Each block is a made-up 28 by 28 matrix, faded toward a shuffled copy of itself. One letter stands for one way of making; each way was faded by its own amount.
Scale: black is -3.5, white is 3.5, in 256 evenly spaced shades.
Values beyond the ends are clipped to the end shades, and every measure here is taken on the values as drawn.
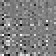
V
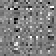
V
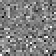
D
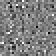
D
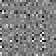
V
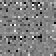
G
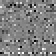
G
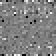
G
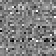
D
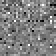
D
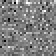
D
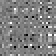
V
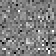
D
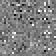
G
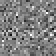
D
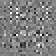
V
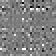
V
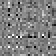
V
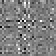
V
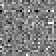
D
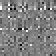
V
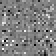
G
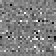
G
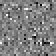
D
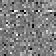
D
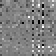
V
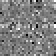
D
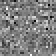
D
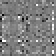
V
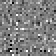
G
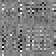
V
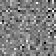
D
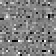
G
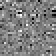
D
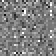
G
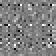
V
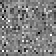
D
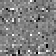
G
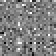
D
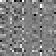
V
